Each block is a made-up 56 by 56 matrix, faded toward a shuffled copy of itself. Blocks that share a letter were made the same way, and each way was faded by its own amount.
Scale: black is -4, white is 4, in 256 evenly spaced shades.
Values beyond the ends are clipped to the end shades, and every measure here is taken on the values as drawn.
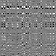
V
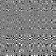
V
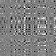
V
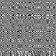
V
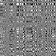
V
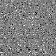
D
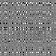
V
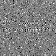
D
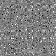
D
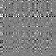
V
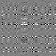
V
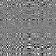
V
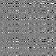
V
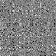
D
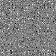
D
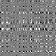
V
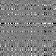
V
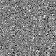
D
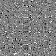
D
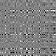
V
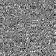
D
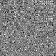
D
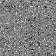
D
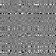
V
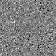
D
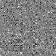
D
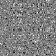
D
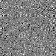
D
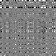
V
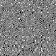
D
